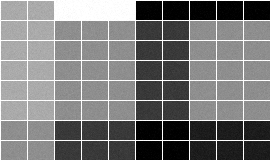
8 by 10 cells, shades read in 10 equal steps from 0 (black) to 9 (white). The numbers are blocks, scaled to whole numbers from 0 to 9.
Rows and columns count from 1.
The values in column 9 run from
0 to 5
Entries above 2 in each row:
5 8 8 8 8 8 2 2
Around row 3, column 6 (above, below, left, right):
2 2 5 2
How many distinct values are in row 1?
3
